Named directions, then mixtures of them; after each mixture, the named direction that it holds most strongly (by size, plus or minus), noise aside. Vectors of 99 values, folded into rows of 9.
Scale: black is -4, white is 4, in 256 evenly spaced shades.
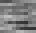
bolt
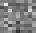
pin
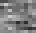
bolt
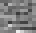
bolt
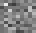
pin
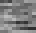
bolt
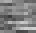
bolt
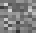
pin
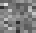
pin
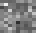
pin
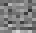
pin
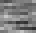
bolt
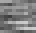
bolt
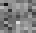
pin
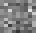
pin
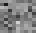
pin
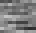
bolt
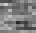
bolt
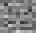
pin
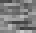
bolt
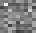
pin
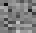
pin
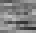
bolt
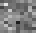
pin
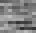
bolt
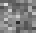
pin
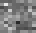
pin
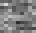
bolt
